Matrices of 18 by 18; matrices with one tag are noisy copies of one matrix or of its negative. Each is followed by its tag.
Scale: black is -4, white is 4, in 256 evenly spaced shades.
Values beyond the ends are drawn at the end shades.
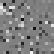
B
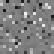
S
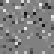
S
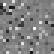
B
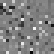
B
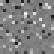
S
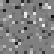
S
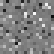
S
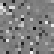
B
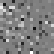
B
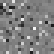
B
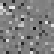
B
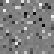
S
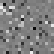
B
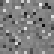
S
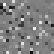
B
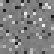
S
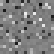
S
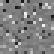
S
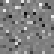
S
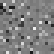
B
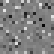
S
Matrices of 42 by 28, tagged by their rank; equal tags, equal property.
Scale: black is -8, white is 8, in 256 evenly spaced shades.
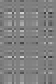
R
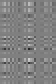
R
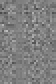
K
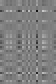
R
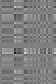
R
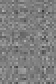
K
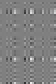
R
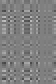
R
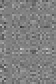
K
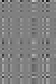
R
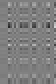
R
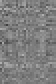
K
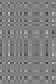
R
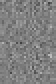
K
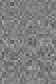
K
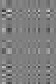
R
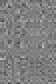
K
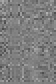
K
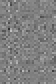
K
